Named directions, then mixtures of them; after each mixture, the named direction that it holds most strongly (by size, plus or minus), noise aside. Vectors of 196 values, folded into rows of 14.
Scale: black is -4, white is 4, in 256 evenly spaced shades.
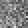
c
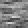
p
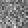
c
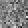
c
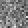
c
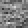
p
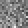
c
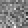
c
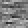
p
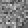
c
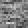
p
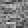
p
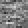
p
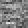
p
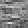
p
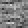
p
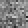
c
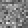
c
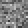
c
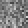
c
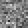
c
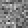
c
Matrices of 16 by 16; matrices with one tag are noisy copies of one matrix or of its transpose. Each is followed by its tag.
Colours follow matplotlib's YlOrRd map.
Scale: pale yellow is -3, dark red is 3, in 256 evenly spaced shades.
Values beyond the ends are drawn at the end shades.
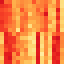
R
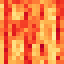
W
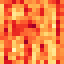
W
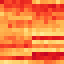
R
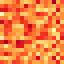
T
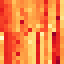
R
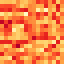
T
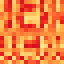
T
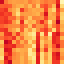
R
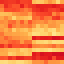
R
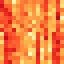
R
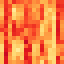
W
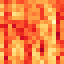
W
